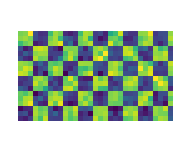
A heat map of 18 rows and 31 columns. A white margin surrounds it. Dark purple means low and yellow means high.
Slope: none. Average level on the scale: 50%. Grain: checkered. Histogram: two levels.
